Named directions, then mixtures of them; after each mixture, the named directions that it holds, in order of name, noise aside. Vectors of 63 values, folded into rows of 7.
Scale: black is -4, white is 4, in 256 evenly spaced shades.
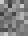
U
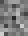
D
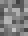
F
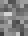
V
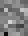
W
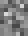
D, U, V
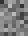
U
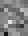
W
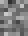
U, V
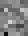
W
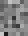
D, W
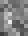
F, V, W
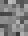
F, V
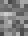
V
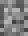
F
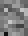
W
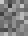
U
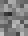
V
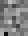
D, F, W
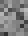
D, U, W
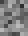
U, V, W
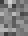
D, U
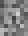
D, F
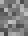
U, W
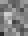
F, V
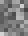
D, U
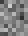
U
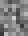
D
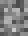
F
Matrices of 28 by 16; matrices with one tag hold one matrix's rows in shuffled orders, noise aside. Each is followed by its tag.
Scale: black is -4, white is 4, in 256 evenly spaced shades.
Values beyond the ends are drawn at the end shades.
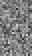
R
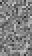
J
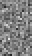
R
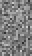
R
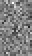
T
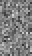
R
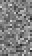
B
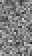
B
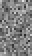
J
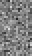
R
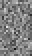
T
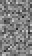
R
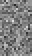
T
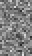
B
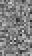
B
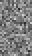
J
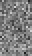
J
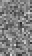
B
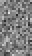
R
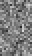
B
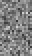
R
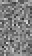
T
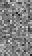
R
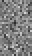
T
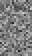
J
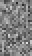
R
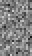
R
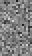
R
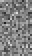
R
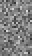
T
